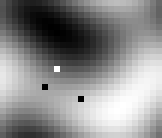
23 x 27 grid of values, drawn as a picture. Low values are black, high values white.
The ninth with the lowest average is the top left. The ninth with the highest average is the bottom right. Three lone cells stand out: one far higher and two far lower than their neighbours.
